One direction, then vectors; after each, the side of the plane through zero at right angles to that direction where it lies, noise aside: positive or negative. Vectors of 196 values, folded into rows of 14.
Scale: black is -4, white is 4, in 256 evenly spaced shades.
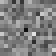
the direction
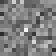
negative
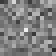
negative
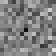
positive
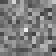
negative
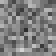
positive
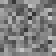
positive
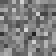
negative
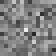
negative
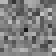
positive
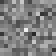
negative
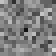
positive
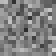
positive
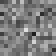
negative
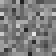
positive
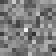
negative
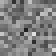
positive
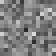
positive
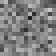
positive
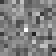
negative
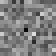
positive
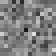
positive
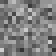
negative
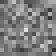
negative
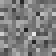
positive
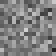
negative
